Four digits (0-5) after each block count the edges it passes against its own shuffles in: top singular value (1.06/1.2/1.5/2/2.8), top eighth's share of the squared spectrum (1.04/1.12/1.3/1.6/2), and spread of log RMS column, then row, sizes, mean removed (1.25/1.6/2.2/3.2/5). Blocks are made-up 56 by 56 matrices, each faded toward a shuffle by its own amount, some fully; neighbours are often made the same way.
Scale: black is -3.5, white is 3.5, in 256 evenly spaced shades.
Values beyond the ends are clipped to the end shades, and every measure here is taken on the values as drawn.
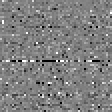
3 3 2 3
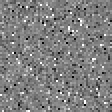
0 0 0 0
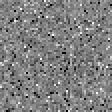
2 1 0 0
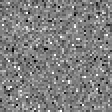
0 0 0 0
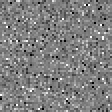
2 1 0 0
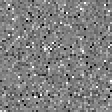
2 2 0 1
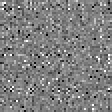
3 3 1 1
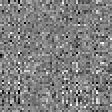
4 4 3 2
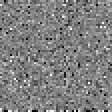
3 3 1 1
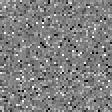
3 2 0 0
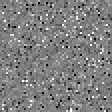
0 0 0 0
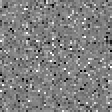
2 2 1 0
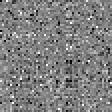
3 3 1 1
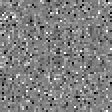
2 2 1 0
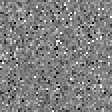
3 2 0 0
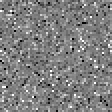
0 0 0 0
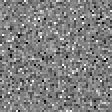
0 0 0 0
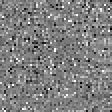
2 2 0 1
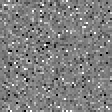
0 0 1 0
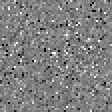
0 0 0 0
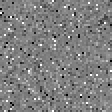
0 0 0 0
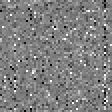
2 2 2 0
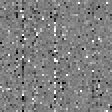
2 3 2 0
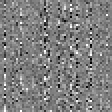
3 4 4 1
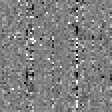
3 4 3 0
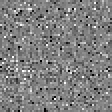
2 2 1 1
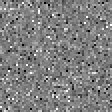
1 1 0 0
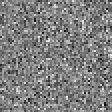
0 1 2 0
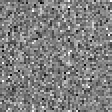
1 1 2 0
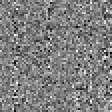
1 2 3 0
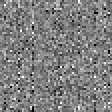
1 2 3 0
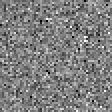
1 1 1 0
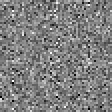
1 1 2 0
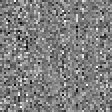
1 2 3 0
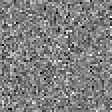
1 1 2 0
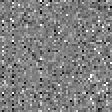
3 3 2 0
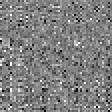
4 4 2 2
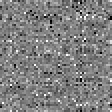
4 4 2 2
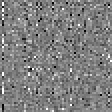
4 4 2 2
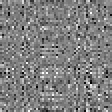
4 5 3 2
